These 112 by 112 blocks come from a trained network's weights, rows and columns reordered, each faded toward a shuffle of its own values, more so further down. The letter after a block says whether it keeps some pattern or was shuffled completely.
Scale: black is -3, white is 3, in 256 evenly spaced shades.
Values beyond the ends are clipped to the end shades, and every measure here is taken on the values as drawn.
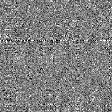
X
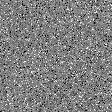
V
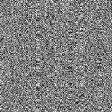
X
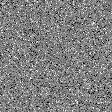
V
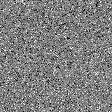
V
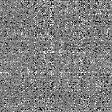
X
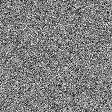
V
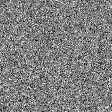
V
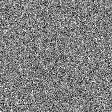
V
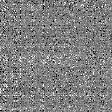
X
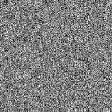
X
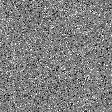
V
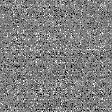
X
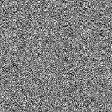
X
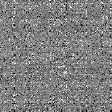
X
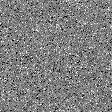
V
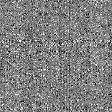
X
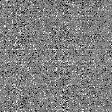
X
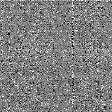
X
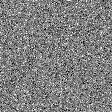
V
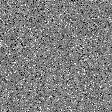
V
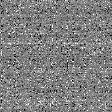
X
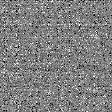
X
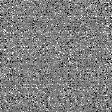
X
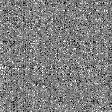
X
